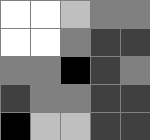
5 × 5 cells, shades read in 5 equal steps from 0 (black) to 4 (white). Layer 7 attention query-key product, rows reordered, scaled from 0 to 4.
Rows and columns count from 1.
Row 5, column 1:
0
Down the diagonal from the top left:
4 4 0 1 1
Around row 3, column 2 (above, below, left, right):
4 2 2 0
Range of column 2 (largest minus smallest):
2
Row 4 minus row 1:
-3 -2 -1 -1 -1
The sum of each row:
15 12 7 7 8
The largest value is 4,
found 4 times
